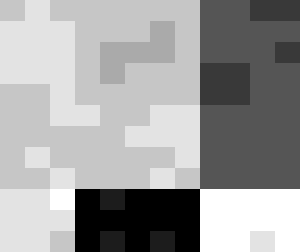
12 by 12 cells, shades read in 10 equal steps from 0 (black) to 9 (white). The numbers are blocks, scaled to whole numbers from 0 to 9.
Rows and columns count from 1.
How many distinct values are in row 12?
5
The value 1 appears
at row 10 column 5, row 12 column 5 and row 12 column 7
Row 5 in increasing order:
2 2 3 3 7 7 7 7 7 7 7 8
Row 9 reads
7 7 8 7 7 7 8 7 3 3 3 3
